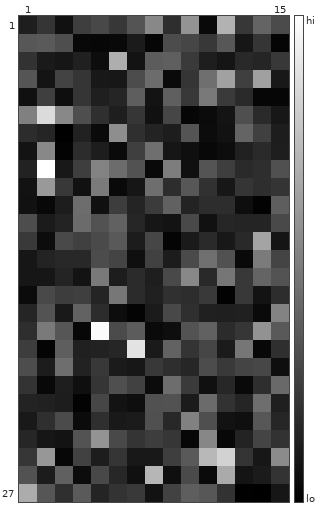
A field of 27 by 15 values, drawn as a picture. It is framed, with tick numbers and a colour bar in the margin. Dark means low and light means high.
The values are skewed, with a long tail toward high values. No overall slope runs across the table. No row or column stands out. The texture is fine-grained noise. There is no seam. Overall the values sit about 20% of the way up the scale.
